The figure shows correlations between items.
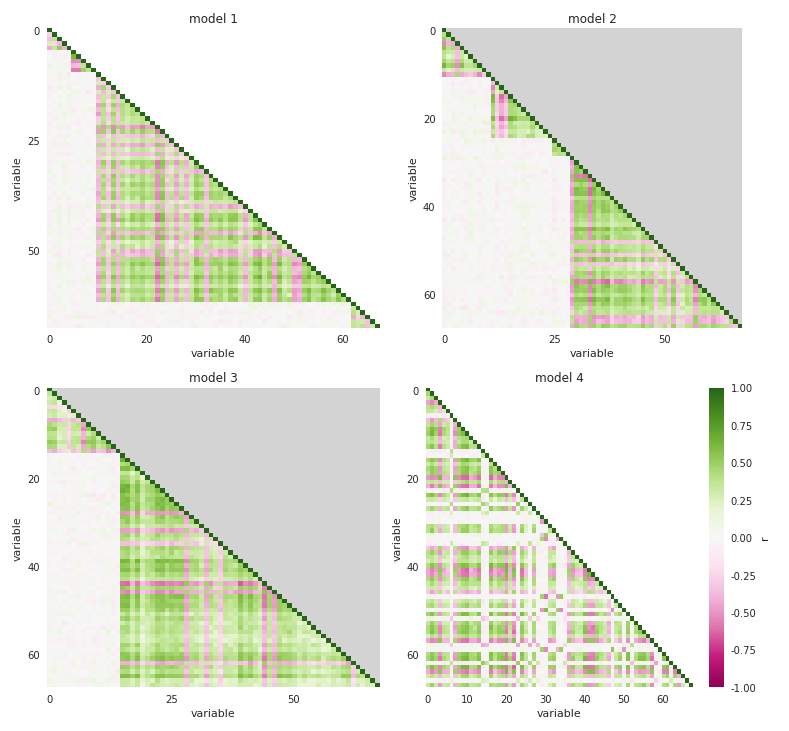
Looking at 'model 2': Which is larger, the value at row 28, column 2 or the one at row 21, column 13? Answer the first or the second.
the first
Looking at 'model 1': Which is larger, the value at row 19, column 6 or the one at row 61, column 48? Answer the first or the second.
the second
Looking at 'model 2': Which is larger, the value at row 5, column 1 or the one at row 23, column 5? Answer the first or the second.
the first
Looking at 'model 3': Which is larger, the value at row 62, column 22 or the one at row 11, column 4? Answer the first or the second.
the second
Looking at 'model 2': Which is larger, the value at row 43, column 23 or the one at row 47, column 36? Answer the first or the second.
the second
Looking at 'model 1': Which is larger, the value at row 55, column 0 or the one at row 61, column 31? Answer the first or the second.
the second
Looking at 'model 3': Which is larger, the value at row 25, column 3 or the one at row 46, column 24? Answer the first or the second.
the first
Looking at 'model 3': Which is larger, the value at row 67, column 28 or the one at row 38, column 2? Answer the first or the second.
the second
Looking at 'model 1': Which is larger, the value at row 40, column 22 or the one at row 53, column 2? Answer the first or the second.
the first
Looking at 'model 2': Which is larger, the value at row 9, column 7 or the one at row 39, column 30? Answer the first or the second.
the second
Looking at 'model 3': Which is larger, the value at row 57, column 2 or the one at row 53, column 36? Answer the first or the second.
the second
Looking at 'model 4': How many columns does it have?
68
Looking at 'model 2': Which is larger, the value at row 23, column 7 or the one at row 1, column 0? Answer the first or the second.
the second
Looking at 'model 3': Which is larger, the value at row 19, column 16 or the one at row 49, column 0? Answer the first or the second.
the first
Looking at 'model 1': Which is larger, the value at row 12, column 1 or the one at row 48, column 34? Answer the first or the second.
the second
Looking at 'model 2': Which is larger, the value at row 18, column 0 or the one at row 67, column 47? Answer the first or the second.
the second
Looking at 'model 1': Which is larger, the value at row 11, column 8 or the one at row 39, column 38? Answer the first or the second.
the second
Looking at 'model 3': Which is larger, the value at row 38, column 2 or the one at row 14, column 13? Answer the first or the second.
the first
